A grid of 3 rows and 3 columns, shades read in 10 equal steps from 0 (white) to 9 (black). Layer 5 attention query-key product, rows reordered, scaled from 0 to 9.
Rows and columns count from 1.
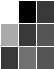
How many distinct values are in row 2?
3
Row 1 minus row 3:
-7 4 1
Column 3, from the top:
7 6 6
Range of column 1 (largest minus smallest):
7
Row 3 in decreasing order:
7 6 5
